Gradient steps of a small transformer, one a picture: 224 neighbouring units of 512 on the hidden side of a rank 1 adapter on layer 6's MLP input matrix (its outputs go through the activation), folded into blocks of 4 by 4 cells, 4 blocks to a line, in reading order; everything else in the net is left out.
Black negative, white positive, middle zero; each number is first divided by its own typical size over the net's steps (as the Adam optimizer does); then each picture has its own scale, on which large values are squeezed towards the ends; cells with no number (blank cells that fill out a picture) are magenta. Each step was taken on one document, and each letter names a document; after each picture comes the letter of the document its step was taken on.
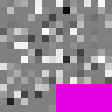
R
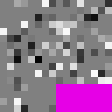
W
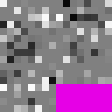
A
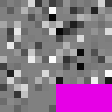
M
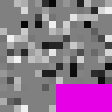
W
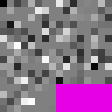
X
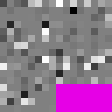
X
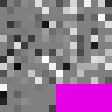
X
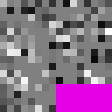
M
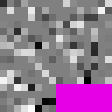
M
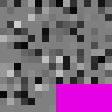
X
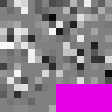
M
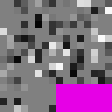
W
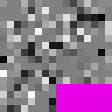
A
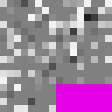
M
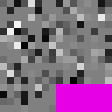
R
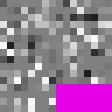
A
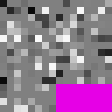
A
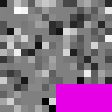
M
